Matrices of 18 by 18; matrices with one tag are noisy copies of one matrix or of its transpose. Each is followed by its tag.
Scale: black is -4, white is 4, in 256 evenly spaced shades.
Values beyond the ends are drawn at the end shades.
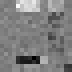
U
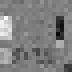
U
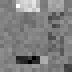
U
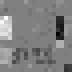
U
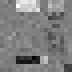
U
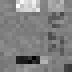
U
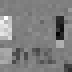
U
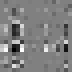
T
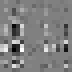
T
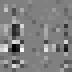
T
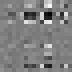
T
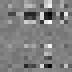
T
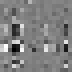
T
